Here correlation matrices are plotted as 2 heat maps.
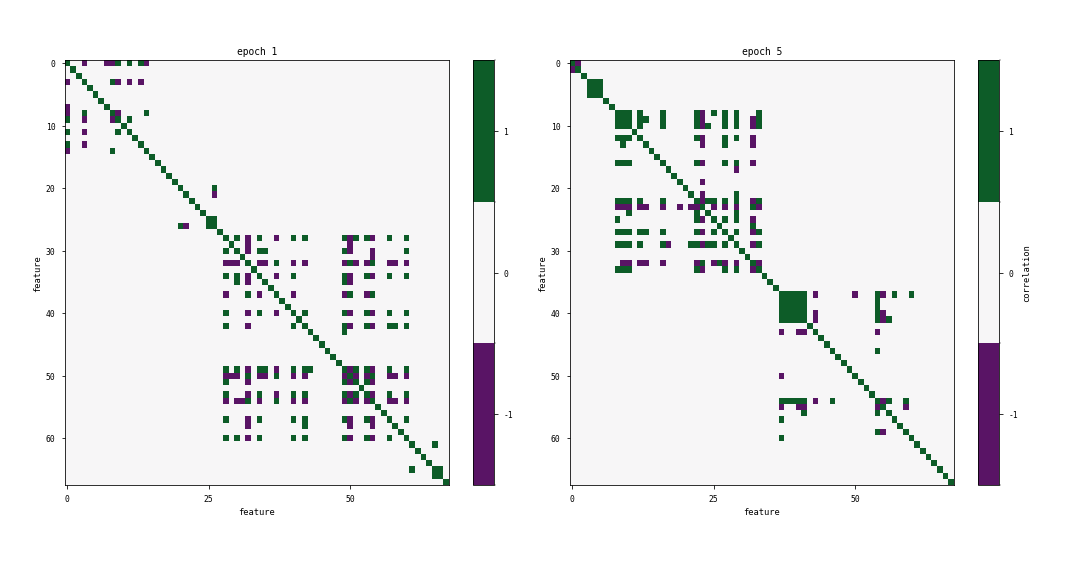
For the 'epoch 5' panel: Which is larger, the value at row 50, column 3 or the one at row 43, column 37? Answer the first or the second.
the first
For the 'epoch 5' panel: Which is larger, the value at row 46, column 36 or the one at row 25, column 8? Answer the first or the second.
the second
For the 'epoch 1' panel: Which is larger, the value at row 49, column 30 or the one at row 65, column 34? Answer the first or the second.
the first
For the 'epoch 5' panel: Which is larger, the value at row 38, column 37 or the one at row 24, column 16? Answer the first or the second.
the first
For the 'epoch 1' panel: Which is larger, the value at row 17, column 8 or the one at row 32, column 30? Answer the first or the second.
the first
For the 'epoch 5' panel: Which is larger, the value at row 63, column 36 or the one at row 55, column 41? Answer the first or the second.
the first
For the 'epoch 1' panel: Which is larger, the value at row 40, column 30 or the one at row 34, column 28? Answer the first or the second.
the second
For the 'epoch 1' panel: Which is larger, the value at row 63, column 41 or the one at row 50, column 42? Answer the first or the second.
the first
